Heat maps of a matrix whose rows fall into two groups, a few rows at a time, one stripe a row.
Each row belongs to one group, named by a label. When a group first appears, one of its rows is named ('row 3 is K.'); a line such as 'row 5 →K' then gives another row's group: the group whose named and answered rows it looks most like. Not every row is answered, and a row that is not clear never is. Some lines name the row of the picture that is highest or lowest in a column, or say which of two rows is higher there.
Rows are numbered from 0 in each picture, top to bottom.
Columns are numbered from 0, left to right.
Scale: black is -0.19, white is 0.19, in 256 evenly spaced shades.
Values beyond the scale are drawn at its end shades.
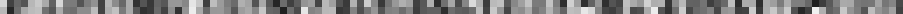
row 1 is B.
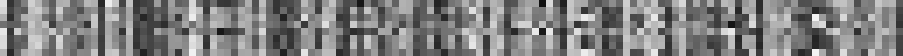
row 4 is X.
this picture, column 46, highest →3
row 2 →B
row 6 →B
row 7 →B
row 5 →B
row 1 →B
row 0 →X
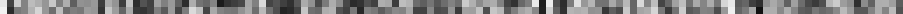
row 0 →X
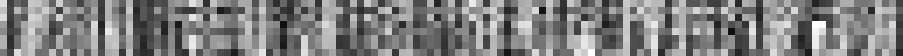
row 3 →B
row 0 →B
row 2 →B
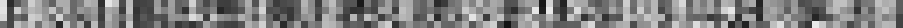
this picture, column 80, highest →3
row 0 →X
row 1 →X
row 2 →B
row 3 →X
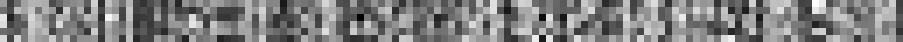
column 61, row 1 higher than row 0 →No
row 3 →B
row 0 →B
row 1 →X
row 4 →B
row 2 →X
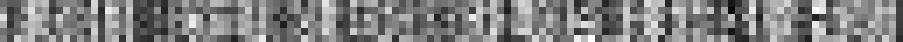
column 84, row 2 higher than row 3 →No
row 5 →X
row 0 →B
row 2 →B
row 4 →B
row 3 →B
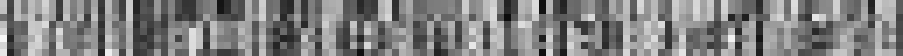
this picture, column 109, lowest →2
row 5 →B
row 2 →X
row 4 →B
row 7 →X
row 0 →X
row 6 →B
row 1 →X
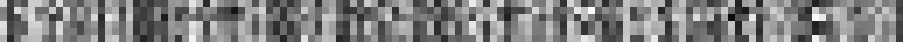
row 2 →X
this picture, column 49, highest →2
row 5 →B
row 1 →X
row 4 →B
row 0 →B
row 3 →B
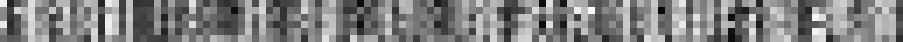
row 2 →X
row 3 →X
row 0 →X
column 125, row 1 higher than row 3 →No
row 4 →X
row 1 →X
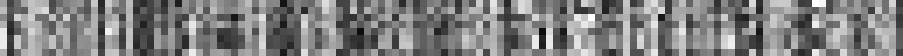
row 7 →B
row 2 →X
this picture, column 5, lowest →2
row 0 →B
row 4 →X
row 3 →B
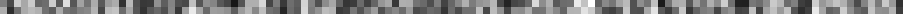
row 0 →X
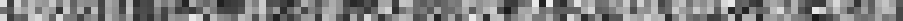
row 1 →X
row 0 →X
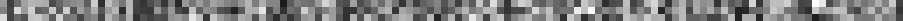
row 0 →B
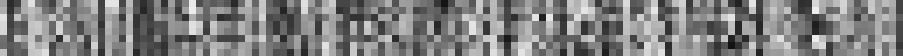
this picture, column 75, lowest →2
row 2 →X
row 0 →X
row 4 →B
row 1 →B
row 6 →B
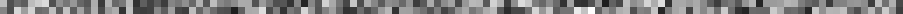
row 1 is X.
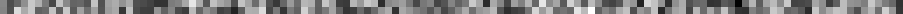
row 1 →X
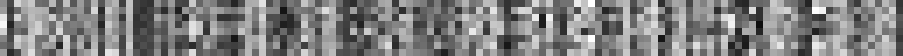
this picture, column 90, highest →4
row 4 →B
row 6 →X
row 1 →B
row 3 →B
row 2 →X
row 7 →X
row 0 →X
